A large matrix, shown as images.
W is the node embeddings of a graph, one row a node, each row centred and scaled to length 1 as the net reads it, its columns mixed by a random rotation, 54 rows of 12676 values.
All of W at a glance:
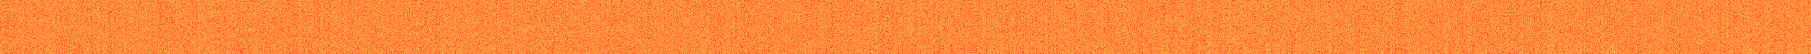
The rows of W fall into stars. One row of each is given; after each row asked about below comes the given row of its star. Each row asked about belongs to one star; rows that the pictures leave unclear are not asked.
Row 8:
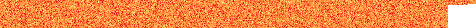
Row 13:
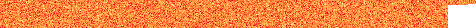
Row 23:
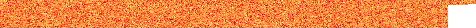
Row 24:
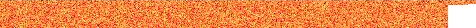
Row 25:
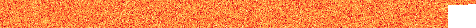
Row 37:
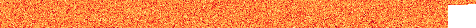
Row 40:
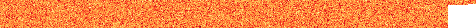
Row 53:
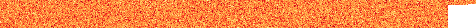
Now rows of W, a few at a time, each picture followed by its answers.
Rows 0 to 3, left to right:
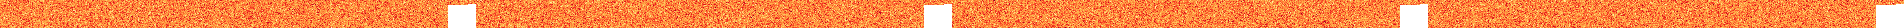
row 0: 37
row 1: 53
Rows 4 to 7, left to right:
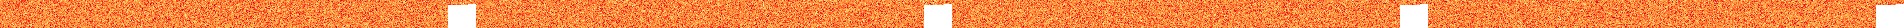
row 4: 37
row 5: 40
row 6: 24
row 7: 40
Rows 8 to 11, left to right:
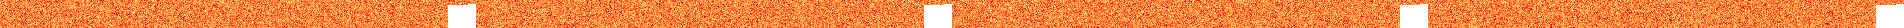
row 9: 24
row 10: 8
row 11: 25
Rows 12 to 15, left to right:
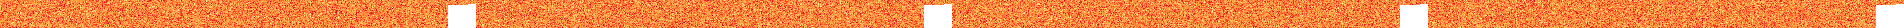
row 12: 23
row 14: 8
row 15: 23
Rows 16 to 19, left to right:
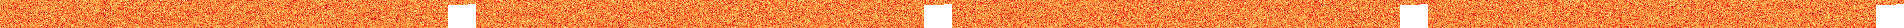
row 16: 23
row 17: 13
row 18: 25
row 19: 40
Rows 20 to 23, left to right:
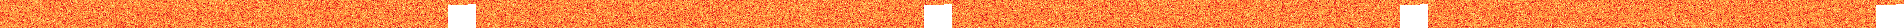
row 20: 25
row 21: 13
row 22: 40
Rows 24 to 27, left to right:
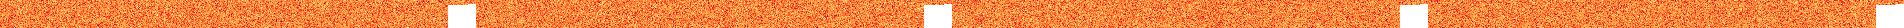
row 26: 37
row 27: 8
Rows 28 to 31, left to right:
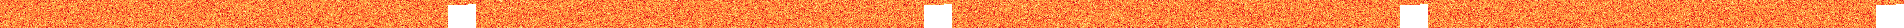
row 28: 8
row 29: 13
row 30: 8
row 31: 13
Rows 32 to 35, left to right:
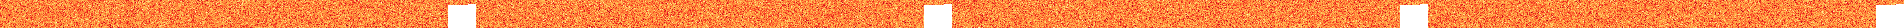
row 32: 40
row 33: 23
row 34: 37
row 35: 53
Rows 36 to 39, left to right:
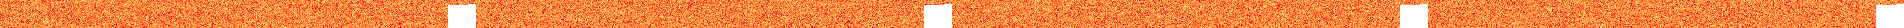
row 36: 25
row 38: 8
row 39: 40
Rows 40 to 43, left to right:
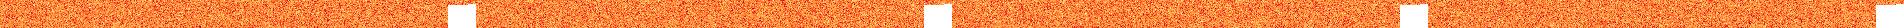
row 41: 53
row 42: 25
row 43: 53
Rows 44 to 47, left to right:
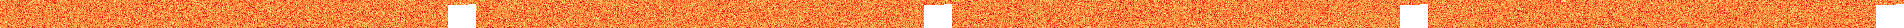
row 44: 37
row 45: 23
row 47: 8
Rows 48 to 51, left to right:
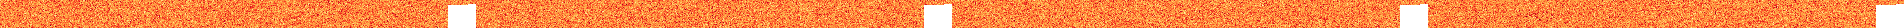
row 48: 37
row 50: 23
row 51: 53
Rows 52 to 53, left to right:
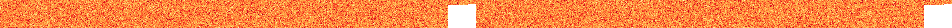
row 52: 23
